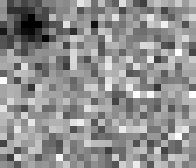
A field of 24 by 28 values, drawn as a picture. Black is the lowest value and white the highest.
Odd rows or columns: none. Stripes: none. Dips: one, in the top left. Ninth with the lowest average: top left. Mirror symmetry: none.
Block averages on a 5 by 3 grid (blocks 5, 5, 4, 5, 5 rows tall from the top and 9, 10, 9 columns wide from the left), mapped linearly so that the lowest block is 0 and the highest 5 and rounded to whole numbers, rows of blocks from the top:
0 4 4
2 4 4
4 4 4
5 4 4
4 4 4
